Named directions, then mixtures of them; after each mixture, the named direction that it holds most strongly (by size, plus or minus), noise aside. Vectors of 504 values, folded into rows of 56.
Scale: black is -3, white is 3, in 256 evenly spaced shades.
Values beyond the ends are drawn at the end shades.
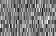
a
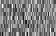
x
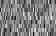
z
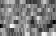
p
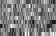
p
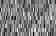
z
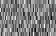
z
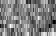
p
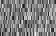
x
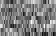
p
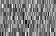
x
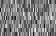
z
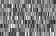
x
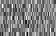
x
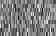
a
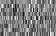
x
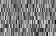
a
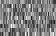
x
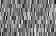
z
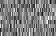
a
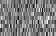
a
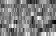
p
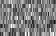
x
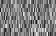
z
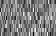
z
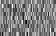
x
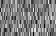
z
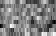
p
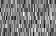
z
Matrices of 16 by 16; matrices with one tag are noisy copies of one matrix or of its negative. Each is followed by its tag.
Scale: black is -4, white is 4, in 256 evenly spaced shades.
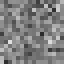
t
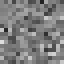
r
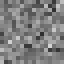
t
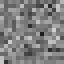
t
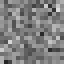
t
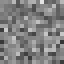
r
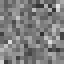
t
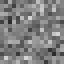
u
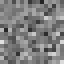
r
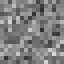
u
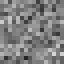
u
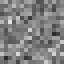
u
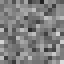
r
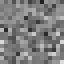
r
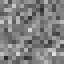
u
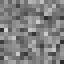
r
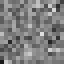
t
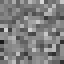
r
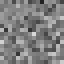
r
